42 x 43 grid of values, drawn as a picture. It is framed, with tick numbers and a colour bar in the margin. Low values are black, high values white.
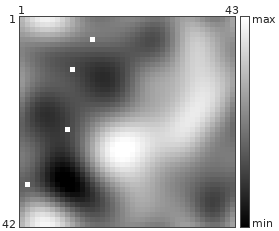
On average the colour sits 50% of the way up the scale. The halves do not mirror each other. There are four isolated cells, each far higher than the cells round it. The bottom left is the roughest part.
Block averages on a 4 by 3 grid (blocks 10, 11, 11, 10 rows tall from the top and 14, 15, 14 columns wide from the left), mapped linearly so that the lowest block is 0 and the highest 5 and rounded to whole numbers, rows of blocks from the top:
2 1 3 / 0 2 5 / 0 5 3 / 1 2 1
